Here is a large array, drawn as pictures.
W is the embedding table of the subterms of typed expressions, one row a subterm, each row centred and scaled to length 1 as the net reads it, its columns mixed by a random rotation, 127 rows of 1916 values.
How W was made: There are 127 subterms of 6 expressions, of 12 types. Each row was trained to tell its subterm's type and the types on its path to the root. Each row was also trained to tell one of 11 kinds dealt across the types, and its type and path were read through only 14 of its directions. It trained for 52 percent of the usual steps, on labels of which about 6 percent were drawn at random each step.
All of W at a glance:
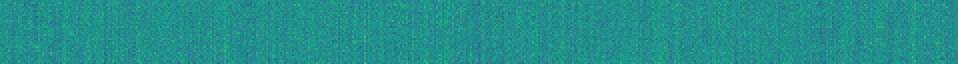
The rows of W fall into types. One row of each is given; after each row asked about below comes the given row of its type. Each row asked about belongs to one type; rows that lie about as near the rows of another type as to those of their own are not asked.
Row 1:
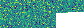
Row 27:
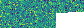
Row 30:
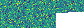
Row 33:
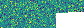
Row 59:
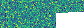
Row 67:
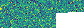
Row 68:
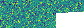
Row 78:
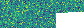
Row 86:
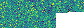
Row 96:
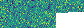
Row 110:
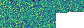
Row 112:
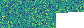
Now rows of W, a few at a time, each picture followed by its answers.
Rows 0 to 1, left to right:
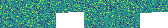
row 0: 86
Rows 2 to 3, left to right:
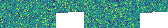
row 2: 96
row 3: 110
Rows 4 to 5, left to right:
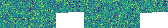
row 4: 67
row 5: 1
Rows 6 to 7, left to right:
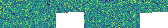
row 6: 96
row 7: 78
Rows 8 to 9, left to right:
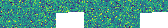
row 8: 112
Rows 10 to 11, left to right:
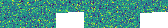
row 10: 68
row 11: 59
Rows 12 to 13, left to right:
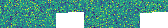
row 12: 33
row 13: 78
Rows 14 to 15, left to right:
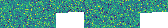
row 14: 96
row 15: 112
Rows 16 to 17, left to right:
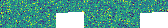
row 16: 86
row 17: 1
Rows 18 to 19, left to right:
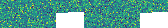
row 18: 86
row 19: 1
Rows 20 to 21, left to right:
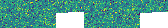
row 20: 96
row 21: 30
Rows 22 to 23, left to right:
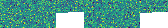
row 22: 68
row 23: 59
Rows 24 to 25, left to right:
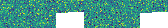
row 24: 96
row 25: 67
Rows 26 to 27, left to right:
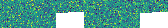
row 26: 86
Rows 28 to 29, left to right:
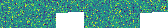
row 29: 86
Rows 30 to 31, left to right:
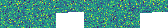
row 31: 96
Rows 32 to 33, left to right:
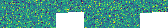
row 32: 59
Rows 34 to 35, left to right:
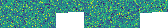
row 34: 33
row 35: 33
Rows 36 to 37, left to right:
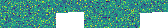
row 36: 30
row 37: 68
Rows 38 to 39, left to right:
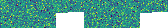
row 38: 59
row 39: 67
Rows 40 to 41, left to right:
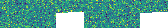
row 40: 59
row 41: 33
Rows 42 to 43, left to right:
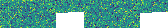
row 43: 27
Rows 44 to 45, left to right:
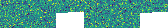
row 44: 27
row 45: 59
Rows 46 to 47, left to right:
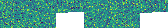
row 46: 59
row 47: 33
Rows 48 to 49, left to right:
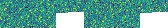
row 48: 1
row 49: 59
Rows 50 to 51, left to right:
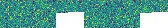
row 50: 67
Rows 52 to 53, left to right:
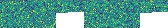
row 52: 30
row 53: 86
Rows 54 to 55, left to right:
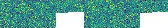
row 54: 78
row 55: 33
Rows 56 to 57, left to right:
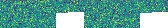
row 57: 110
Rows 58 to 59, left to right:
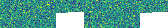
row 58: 1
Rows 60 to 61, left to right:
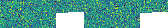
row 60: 30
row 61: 86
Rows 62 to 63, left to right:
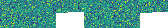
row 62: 68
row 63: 1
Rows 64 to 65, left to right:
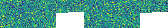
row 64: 68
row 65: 78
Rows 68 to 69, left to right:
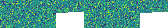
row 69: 1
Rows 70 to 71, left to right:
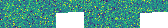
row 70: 96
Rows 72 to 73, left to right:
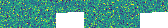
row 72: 110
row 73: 1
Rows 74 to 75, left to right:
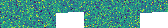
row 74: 59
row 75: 68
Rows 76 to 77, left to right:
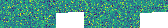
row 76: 96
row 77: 78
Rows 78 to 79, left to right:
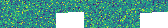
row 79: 68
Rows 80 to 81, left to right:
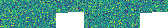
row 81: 33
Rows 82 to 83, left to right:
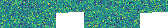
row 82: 30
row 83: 112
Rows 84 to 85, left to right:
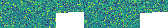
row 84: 112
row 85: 33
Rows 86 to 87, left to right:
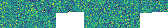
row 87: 110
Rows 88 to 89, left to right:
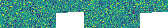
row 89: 86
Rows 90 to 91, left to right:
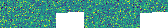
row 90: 110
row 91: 33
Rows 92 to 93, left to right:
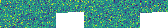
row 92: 27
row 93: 68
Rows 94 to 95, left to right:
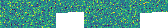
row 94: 27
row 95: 27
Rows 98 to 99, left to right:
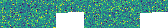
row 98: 27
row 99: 33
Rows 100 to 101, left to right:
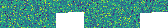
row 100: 30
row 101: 110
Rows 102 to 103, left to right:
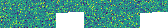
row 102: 110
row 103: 96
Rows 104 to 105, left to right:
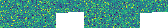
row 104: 68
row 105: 67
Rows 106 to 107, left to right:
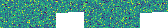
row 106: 78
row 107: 68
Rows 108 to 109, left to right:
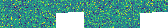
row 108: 1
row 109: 78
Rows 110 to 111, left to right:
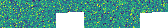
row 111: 112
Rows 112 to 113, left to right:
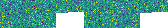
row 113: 86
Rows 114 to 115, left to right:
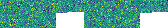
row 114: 27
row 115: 67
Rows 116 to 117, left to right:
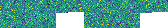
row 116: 33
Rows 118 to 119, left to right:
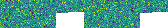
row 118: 78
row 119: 96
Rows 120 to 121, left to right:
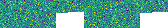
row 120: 30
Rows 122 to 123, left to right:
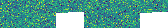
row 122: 59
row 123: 59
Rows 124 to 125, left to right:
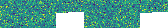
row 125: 68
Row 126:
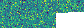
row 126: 30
